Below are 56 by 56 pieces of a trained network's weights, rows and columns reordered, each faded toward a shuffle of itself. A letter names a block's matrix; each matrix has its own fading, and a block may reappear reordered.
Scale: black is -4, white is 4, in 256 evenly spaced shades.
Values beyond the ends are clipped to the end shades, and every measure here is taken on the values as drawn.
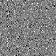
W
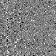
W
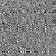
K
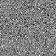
W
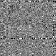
K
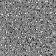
W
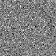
W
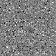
W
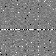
K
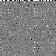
K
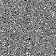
W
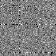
K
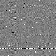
K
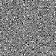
W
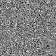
W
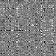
K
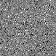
W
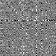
K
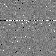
K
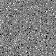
W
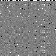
K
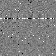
K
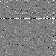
K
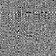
K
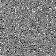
W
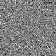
W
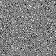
W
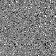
W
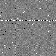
K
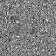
W
